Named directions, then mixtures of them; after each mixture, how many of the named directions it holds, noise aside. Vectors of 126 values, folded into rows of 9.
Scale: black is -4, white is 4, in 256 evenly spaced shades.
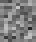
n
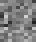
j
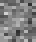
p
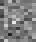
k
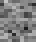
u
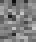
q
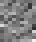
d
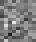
two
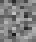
three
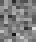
three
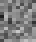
three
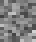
three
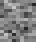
one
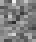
three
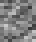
two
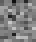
one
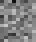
three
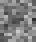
three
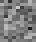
one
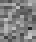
one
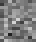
one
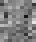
two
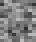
two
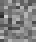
three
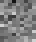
two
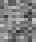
three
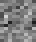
one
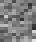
one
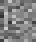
two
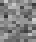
three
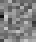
three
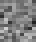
three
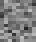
two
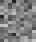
three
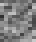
three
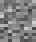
two
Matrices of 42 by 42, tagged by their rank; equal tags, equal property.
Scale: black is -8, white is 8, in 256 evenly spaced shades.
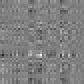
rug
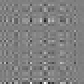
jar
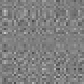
rug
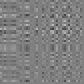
jar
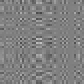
jar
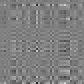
jar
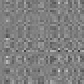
rug
